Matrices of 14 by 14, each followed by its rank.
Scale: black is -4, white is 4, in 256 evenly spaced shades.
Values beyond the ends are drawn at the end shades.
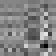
three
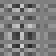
one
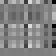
one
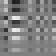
one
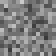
full rank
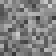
full rank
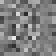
three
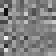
three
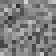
full rank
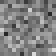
full rank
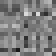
three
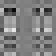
one
